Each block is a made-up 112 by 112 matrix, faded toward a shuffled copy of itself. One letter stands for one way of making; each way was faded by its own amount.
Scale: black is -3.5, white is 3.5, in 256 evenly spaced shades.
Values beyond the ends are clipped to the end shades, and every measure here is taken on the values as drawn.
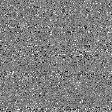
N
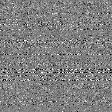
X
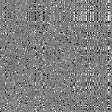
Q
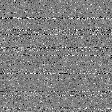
X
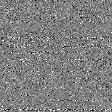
N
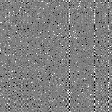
Q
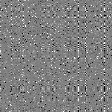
Q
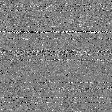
X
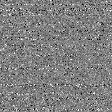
N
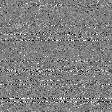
X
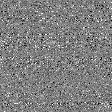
N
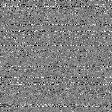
X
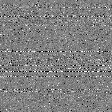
X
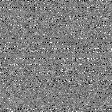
N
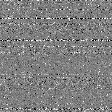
X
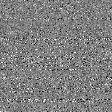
N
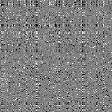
Q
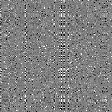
Q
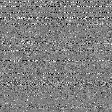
X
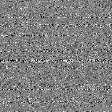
X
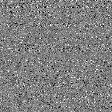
N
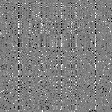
Q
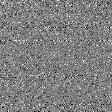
N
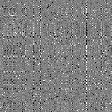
Q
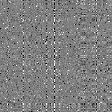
Q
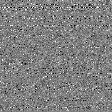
N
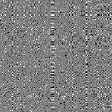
Q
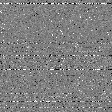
X
